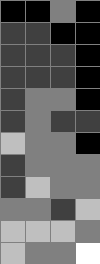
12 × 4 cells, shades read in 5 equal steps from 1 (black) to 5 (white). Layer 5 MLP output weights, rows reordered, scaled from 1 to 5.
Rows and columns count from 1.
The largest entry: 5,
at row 12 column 4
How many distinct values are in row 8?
2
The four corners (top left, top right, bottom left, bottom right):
1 1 4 5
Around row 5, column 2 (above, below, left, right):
2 3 2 3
